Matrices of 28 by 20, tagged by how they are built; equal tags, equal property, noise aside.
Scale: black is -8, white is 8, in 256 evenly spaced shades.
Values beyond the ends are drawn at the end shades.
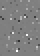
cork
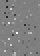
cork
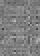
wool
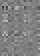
wool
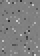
cork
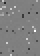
cork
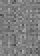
wool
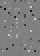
cork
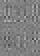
wool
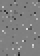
cork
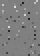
cork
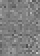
wool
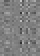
wool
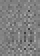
wool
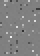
cork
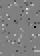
cork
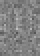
wool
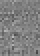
wool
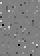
cork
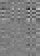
wool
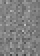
wool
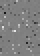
cork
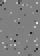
cork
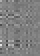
wool
